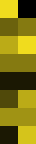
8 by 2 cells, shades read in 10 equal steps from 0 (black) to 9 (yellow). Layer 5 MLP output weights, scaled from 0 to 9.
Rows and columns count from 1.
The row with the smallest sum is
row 5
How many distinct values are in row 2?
2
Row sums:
9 9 16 10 2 10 12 9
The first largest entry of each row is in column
1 2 2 1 1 2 1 2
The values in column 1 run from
1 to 9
